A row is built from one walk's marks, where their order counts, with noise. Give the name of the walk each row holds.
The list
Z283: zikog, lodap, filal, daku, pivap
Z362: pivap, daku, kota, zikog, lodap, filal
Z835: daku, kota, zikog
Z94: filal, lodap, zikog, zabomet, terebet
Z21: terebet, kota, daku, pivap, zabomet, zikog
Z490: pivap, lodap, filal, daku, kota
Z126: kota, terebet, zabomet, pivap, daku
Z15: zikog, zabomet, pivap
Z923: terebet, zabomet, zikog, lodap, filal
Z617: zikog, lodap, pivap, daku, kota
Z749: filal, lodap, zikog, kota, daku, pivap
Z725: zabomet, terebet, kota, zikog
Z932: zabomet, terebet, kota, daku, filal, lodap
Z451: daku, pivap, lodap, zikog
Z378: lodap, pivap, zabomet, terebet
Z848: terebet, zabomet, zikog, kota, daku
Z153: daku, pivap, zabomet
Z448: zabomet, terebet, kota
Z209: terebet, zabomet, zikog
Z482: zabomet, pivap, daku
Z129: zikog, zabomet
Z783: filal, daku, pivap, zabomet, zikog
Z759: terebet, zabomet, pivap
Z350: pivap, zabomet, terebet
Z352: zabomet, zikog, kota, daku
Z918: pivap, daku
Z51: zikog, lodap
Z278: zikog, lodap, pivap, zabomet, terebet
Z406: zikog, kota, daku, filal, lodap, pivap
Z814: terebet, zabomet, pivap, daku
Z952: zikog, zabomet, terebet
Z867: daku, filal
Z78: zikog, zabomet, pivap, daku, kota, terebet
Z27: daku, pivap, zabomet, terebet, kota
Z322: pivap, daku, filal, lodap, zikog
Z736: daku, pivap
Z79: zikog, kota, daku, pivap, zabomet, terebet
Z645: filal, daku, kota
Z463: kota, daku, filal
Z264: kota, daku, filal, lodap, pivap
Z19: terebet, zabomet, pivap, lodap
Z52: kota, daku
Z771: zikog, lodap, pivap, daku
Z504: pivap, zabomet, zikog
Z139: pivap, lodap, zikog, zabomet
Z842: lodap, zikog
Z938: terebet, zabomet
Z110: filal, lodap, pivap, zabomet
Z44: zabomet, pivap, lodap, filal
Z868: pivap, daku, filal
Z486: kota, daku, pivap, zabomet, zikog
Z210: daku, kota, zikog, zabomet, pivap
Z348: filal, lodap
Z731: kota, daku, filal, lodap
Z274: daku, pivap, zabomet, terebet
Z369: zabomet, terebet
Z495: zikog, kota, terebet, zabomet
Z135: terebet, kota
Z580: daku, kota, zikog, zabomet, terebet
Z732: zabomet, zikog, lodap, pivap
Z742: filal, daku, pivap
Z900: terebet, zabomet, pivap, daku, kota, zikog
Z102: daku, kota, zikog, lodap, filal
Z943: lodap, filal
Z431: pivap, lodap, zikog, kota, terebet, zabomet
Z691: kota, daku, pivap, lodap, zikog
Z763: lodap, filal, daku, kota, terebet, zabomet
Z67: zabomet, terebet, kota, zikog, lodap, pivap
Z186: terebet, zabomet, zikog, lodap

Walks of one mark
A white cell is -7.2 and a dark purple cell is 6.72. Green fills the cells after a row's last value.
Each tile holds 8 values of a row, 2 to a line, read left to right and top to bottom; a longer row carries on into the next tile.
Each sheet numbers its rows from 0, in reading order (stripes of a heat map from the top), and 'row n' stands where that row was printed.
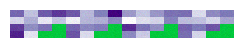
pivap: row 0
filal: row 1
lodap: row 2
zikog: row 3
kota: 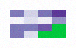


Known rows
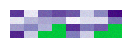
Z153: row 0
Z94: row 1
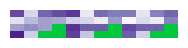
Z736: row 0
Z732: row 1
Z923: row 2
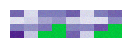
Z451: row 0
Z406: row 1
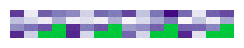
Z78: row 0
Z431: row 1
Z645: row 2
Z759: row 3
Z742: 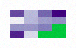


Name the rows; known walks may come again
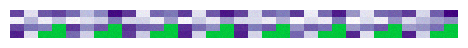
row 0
Z350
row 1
Z749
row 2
Z732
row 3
Z44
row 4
Z139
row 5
Z932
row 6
Z21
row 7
Z783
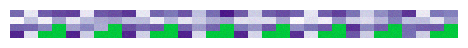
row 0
Z759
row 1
Z153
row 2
Z15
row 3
Z322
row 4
Z362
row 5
Z126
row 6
Z283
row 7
Z129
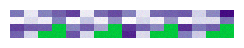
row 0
Z923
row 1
Z369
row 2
Z19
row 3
Z94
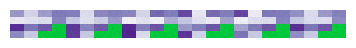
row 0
Z842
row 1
Z771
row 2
Z431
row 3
Z79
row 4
Z580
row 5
Z51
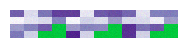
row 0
Z52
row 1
Z27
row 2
Z278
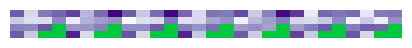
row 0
Z406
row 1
Z742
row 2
Z264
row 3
Z451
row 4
Z867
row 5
Z210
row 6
Z209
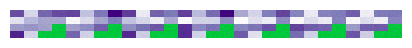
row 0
Z736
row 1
Z645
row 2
Z78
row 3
Z110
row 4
Z135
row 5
Z186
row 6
Z848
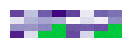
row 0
Z868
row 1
Z67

